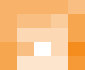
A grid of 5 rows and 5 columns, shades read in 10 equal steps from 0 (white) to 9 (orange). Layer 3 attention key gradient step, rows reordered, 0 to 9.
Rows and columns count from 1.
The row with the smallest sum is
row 5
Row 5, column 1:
7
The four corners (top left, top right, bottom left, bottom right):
6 5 7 8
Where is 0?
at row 4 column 3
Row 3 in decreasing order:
7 6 3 3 3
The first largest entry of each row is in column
1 5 5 5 5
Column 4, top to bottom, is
6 4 3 3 2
